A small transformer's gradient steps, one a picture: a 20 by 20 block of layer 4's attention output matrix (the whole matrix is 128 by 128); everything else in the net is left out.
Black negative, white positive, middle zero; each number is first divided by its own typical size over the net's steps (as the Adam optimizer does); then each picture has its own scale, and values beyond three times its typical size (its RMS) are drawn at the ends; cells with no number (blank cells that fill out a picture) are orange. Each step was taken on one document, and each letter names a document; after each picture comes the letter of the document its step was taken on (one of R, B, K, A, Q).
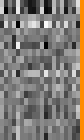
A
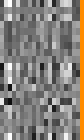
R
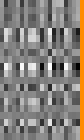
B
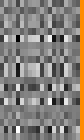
A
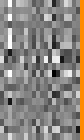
R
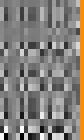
B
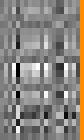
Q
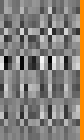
B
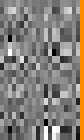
R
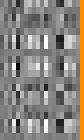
Q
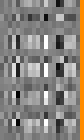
Q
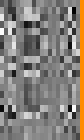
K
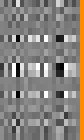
Q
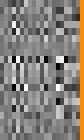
Q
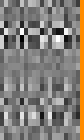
B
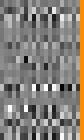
R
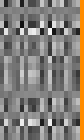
B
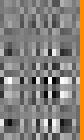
R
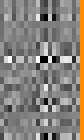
R
